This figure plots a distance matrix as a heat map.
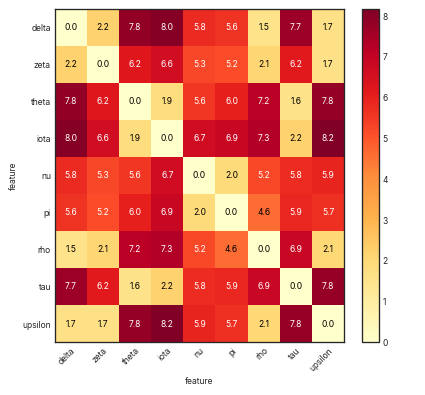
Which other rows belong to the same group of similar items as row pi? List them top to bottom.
nu
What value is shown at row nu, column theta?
5.6
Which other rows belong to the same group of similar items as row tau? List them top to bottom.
theta, iota
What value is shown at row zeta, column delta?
2.2
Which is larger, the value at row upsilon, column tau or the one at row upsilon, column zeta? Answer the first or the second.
the first
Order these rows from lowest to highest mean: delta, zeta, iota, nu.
zeta, delta, nu, iota
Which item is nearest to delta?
rho
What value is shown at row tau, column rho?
6.9
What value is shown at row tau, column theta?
1.6
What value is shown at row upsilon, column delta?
1.7
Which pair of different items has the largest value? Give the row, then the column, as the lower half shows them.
upsilon, iota
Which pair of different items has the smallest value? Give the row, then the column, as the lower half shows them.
rho, delta
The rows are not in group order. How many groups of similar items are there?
3
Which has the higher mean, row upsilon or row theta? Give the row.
theta
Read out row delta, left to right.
0.0 2.2 7.8 8.0 5.8 5.6 1.5 7.7 1.7
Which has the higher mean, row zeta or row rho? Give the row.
rho
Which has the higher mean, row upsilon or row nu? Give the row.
nu
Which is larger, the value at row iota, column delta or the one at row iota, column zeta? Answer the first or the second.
the first
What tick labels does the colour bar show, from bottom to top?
0, 1, 2, 3, 4, 5, 6, 7, 8
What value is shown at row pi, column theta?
6.0
